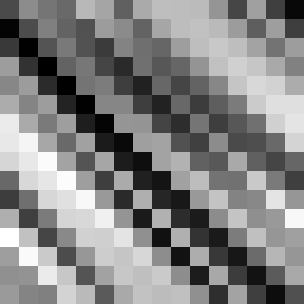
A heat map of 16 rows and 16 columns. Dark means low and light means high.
Grain: diagonal, down to the right. Slope: none. Mirror symmetry: none.
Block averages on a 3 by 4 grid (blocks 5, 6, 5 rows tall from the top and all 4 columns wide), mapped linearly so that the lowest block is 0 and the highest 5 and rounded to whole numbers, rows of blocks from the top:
0143 | 5113 | 4512
